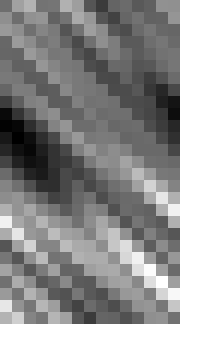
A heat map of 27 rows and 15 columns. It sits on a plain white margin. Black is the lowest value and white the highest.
Mirror symmetry: none. Ninth with the lowest average: middle left. Grain: diagonal, down to the right. Calmest part: top right.
